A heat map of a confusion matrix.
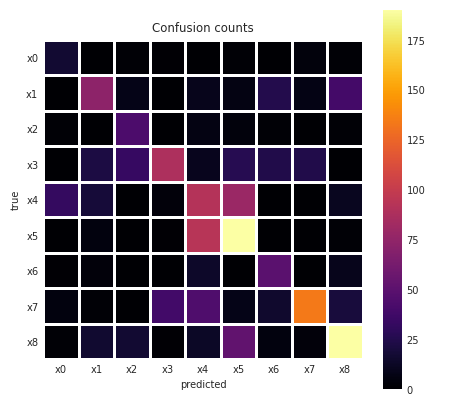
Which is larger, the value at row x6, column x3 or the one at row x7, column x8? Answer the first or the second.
the second
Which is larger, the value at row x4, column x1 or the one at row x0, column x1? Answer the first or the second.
the first
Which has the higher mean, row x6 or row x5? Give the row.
x5
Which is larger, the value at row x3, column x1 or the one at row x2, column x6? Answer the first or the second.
the first
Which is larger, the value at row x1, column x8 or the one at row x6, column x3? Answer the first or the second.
the first
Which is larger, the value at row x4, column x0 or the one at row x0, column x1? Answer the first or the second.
the first
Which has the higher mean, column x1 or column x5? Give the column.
x5
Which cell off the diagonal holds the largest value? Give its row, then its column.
x5, x4
